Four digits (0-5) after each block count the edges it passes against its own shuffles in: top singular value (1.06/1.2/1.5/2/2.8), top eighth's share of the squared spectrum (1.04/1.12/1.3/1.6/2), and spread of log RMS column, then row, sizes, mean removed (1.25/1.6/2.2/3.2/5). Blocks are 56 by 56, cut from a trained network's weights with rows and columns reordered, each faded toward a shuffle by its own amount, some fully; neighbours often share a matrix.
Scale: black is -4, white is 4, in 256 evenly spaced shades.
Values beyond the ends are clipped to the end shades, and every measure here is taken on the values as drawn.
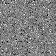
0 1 0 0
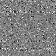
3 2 0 2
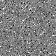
0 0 0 0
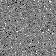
1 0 0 0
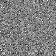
2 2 1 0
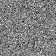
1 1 0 0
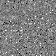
2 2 0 1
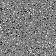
0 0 0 0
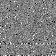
3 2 0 1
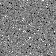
0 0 0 0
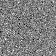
0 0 0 0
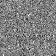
2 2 0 1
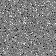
1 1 0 0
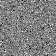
0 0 0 0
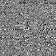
3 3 1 2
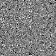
2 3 2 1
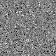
2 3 1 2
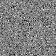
2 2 0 1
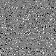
2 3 0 2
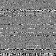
3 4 0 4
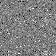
2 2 0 1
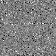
2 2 0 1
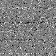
2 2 0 2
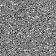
2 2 0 2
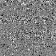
2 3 0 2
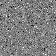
1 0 0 0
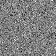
0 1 0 0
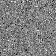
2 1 0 0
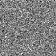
2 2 1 0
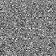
3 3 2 1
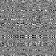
4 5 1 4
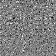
3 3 0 2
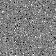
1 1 0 0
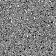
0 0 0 0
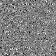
2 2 0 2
